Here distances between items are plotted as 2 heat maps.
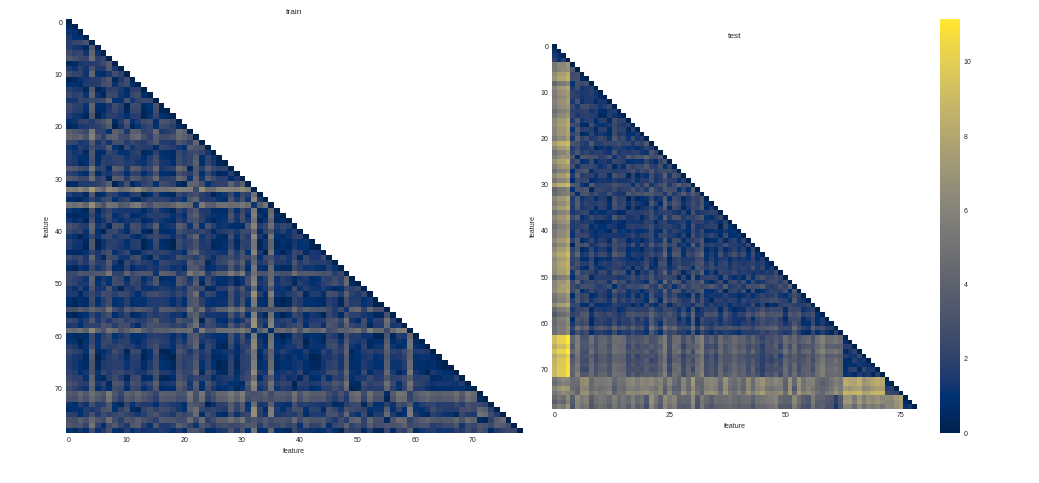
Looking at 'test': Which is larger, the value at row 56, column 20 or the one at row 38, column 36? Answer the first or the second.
the first
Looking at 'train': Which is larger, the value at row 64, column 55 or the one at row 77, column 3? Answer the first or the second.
the first
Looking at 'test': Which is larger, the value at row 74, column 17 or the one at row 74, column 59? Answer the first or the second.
the first
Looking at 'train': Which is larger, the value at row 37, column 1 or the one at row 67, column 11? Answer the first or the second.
the second
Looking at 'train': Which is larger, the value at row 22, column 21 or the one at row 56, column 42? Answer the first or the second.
the first
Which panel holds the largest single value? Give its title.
test
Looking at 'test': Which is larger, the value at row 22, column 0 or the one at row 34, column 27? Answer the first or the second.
the first
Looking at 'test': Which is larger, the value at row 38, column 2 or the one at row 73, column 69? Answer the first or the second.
the second
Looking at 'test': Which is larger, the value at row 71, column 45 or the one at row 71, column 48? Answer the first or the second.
the second
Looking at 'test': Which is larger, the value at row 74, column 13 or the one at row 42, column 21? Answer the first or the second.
the first
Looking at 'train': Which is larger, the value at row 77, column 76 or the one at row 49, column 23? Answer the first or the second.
the first
